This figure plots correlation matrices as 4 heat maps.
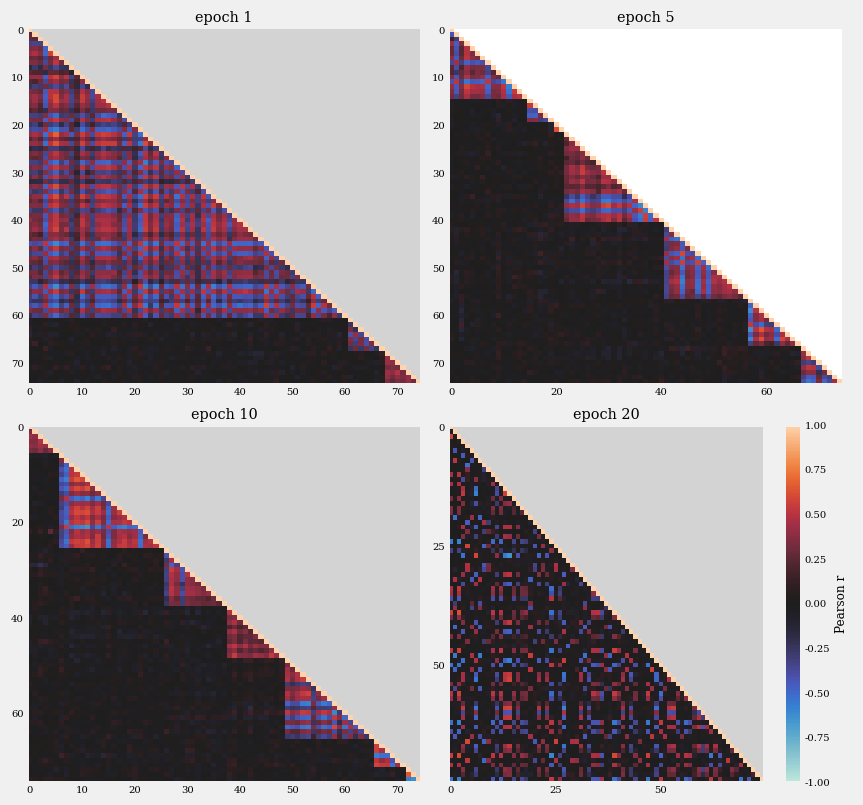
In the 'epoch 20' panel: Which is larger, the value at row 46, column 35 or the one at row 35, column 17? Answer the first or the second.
the second
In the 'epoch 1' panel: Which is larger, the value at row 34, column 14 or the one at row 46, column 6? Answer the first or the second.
the second
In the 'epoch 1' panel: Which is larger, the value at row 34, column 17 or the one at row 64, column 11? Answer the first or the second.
the second
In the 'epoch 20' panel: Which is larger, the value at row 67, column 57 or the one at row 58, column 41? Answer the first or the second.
the second
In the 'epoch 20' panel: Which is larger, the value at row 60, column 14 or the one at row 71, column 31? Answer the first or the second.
the second
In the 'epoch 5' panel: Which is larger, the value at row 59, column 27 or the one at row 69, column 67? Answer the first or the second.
the second
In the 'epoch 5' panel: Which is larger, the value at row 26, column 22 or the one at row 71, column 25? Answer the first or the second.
the first
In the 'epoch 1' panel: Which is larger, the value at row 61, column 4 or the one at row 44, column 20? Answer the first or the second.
the first
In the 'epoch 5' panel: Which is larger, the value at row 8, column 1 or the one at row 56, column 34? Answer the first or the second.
the second
